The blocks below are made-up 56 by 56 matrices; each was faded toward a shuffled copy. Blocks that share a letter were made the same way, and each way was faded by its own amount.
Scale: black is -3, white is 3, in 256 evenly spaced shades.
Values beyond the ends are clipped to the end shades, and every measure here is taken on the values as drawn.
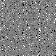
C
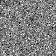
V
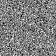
V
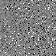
C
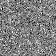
V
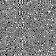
C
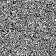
V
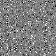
C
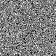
V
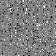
C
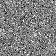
V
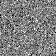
V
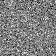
V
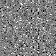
C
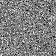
V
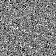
V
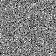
V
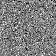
V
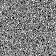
V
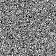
V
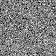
V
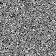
V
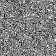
V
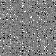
C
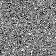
V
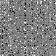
C
